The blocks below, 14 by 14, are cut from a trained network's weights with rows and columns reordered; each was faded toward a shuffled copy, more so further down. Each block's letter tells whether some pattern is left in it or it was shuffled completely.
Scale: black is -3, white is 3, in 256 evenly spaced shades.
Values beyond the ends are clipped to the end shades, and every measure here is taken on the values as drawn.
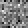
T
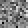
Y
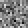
Y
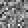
Y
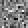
Y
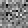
T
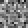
T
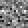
T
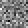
Y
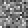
Y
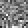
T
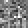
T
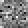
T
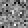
Y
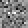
Y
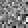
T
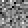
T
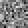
Y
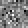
Y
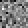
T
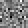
T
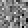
Y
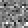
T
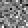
Y
